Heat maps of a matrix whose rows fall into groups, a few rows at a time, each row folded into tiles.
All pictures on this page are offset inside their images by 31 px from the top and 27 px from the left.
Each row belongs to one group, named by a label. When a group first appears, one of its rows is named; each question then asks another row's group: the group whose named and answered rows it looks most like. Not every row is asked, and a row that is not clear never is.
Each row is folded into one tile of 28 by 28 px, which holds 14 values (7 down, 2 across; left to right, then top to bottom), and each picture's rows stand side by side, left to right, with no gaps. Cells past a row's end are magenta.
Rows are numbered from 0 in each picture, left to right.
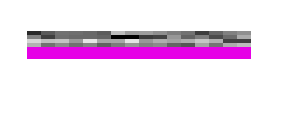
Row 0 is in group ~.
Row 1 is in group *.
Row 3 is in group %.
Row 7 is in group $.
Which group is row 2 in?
*
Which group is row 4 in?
%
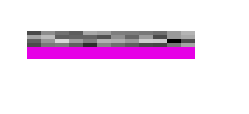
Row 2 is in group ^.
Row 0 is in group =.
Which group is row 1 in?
*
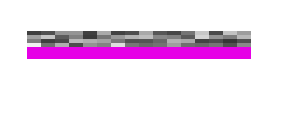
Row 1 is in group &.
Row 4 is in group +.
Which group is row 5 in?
~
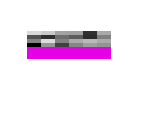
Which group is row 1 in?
^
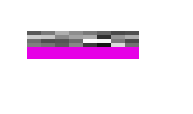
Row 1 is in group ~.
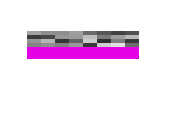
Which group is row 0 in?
%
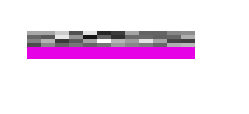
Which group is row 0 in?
^
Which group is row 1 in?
+
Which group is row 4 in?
*
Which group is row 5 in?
$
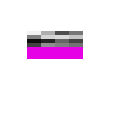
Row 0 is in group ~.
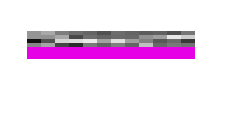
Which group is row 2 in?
*
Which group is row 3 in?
*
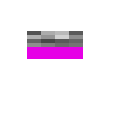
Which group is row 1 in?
+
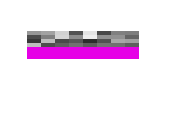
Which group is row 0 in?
&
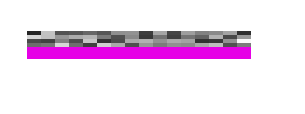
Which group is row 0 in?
=
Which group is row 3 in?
&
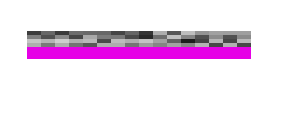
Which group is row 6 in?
&
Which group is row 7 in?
&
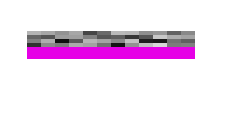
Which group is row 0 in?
^
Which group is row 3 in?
^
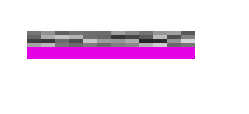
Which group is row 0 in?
$
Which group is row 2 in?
*
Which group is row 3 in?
%
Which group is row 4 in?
$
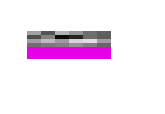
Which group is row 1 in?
%
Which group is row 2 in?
*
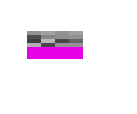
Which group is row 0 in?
&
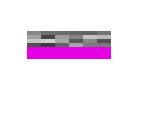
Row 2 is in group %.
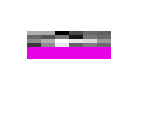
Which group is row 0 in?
^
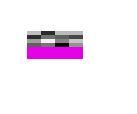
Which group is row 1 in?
^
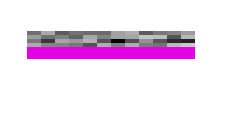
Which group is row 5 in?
$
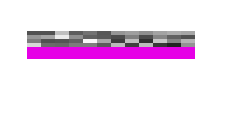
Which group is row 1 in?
+
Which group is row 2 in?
*
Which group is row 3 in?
&
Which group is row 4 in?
&
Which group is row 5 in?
^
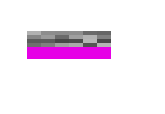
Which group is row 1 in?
$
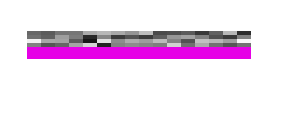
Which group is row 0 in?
*
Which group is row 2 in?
&
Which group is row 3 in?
%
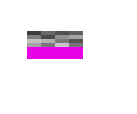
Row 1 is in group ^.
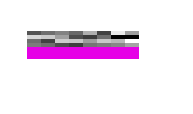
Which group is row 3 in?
%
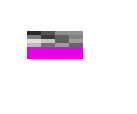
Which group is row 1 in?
&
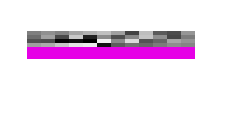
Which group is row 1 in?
$
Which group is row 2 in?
&
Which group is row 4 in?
+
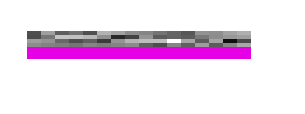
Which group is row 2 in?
=
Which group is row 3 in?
%
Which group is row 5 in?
*
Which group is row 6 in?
&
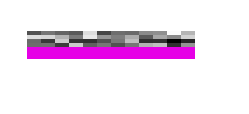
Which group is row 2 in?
+
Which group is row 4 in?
$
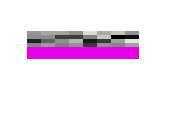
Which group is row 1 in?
%
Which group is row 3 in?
%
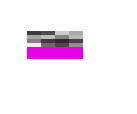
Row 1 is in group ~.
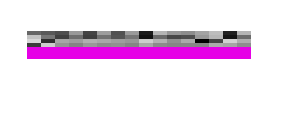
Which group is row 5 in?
%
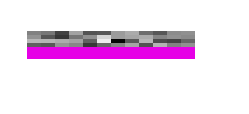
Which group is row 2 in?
=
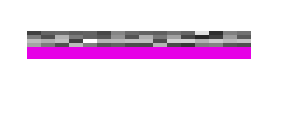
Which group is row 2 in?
*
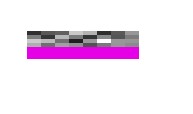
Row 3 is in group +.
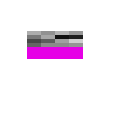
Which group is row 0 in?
~
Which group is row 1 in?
%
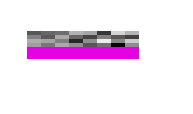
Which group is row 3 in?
^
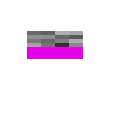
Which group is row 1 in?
^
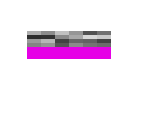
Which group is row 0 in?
%
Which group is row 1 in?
~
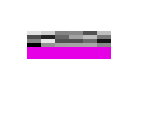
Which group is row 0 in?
^
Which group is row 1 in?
$
